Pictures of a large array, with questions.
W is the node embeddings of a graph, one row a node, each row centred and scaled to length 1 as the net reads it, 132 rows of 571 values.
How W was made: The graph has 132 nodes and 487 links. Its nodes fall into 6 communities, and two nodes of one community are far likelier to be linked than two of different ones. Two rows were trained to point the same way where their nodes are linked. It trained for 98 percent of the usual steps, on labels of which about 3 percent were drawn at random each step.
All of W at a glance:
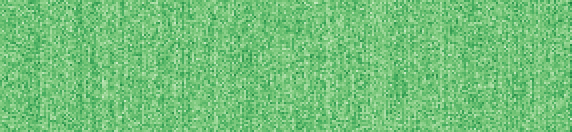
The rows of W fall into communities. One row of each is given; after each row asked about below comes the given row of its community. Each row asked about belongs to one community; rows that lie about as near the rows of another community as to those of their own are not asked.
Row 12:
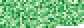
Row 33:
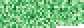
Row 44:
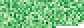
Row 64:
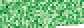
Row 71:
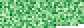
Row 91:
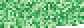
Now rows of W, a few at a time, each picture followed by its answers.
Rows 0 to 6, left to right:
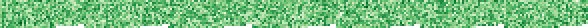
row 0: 44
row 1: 71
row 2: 91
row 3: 12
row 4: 44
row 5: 64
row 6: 91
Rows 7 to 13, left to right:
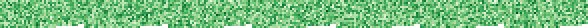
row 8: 91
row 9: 91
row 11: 71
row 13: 71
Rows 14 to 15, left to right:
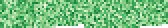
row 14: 64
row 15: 71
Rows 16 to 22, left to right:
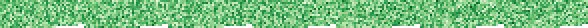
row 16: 64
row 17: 12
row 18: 64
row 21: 91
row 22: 33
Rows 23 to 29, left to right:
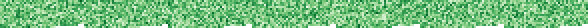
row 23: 12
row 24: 64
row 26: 91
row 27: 71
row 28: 91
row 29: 12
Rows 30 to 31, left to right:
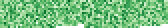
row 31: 71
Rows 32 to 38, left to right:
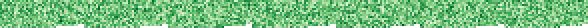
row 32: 64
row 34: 12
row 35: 91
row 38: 71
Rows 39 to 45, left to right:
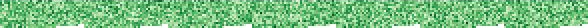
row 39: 44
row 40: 71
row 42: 71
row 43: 71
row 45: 71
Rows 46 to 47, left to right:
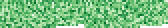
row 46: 71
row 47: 71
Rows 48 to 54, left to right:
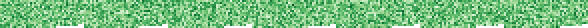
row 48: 12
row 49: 12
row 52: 91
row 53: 44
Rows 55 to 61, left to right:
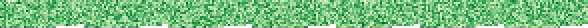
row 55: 12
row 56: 91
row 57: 33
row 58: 91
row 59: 33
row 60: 12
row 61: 33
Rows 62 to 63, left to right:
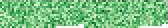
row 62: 44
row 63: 33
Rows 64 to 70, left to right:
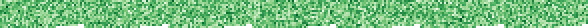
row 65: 64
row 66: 44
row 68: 71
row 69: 33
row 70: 64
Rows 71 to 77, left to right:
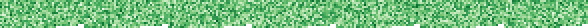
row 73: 91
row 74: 12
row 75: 12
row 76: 12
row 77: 71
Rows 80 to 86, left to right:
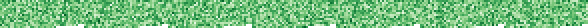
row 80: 71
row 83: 91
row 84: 64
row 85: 64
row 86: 33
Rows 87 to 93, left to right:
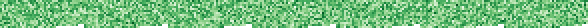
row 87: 33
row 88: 12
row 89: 71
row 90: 12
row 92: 33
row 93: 12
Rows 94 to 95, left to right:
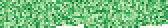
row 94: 91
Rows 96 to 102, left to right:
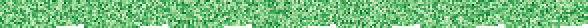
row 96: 71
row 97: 91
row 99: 64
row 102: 44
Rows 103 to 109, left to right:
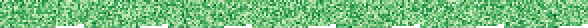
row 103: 33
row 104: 44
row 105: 91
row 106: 71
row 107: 91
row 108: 12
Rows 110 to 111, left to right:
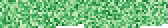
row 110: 33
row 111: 33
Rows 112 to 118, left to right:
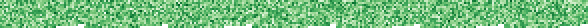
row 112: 71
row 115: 12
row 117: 71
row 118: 91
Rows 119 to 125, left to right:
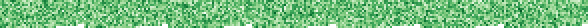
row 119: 91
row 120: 64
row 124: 44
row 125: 91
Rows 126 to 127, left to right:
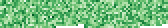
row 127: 91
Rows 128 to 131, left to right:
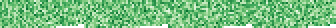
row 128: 64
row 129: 33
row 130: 12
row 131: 64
